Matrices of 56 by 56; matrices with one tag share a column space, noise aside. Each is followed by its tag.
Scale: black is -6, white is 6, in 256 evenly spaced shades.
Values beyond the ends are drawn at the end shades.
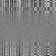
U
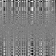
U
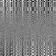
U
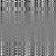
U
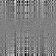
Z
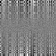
Z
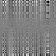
Z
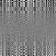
U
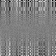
U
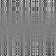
U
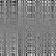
Z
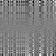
Z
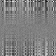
U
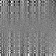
Z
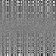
Z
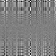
U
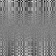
U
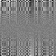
U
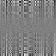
Z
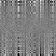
Z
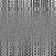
U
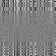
U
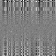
U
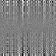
Z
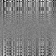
U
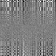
U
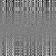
U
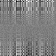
U
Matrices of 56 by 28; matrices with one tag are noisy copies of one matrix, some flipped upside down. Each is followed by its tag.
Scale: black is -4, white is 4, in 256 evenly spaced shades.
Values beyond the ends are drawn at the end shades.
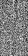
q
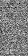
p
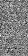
p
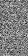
p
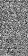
p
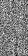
q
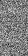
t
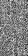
q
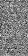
p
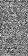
p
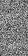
t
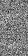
t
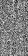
q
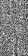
q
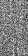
q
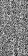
q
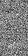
t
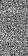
t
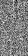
q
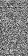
p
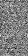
p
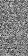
p
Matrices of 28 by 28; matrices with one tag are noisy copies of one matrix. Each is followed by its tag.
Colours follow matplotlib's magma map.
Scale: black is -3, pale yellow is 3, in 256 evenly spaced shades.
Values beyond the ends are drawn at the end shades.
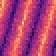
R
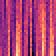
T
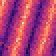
R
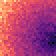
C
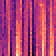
T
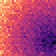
C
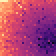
C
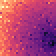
C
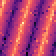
R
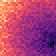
C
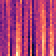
T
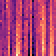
T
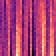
T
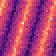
R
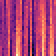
T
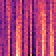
T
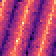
R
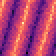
R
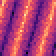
R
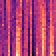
T
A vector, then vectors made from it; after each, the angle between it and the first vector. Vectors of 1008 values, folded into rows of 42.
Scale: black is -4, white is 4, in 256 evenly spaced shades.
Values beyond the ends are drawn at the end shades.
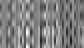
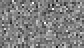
orthogonal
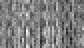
nearly parallel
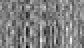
nearly opposite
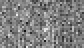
partly aligned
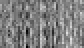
nearly opposite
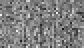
partly aligned
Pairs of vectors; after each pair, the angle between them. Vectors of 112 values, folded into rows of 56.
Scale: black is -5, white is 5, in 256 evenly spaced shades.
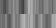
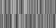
orthogonal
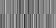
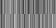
partly aligned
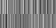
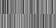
nearly opposite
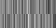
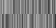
partly aligned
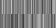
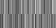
partly aligned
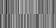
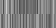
nearly opposite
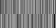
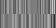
partly aligned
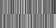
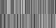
partly aligned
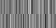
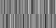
nearly parallel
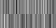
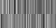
partly opposed
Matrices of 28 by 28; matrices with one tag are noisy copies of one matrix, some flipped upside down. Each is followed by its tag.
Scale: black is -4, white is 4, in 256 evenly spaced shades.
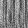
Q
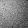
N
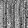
Q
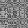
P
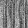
Q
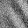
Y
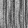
Q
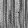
Q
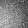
N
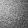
N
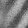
Y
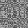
P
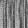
Q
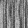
Q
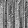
Q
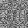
P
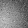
N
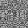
P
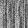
Q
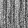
Q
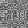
P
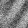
Y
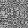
P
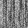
Q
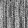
Q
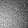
N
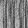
Q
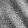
Y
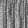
Q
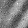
Y
